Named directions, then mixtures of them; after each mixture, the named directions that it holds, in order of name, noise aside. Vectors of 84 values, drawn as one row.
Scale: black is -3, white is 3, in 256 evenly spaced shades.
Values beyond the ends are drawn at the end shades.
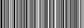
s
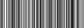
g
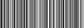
s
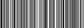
s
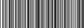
s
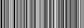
s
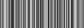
g, s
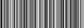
s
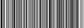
g, s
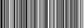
s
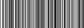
s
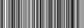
g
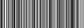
g, s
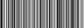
g, s
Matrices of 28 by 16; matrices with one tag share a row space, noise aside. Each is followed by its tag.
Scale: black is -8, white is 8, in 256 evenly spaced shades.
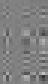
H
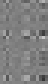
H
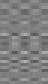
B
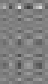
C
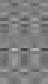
B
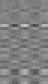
B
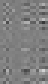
H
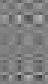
C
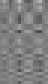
C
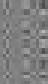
H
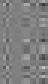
H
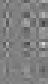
H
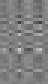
C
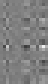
H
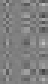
H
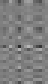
C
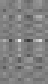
C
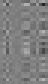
H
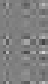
H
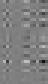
H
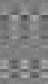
B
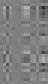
H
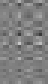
C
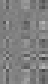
H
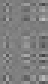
H
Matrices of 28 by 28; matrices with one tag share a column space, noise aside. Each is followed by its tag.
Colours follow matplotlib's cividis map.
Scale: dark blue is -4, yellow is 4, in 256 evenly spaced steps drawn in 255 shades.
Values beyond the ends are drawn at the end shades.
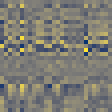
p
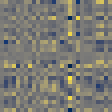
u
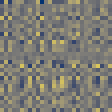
u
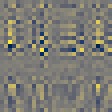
p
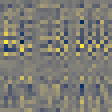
p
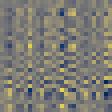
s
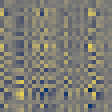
s
